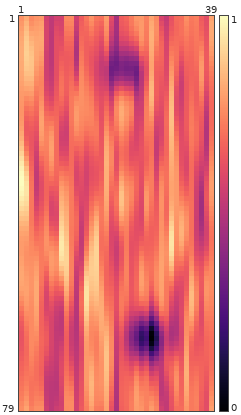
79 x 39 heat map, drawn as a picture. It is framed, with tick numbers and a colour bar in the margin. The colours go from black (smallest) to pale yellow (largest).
The grain runs up and down. Two dips sink into the field. Overall the values sit about 70% of the way up the scale. There is no overall slope. No lone cell stands out from its neighbours.
